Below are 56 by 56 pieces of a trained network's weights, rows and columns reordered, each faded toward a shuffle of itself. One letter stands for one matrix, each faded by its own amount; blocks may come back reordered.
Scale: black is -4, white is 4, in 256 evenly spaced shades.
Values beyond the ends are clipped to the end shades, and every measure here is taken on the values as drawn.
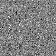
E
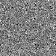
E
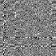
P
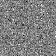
E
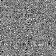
E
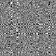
P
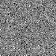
E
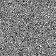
E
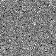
E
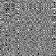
P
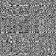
P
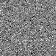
E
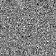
E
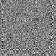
P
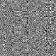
P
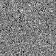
E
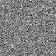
E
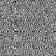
P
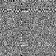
P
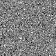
E
